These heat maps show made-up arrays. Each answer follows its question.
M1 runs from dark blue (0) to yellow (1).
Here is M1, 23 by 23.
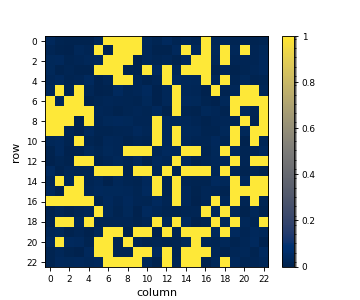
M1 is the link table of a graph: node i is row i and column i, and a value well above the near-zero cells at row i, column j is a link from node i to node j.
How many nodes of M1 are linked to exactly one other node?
0
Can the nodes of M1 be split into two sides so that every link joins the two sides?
no
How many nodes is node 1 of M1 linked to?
8
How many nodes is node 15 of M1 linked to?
8
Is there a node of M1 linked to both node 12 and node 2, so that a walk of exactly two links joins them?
no
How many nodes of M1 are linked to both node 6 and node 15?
7
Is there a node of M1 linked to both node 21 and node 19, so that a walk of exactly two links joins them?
yes
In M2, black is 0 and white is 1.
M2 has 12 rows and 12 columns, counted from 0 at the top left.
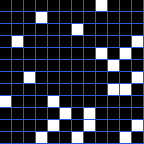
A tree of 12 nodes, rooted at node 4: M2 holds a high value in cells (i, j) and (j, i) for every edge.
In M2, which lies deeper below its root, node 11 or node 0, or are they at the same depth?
the same depth
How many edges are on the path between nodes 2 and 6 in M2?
1
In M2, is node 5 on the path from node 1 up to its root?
no
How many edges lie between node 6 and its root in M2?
3
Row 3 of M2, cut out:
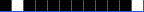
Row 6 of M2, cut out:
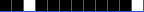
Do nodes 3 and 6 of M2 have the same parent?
yes
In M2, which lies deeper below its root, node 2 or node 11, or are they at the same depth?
node 2
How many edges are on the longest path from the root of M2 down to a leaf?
4
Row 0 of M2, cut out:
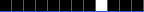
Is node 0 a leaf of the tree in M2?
yes
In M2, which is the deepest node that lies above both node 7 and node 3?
10
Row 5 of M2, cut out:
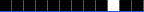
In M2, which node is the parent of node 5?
9
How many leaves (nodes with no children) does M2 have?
4
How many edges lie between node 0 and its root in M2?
2
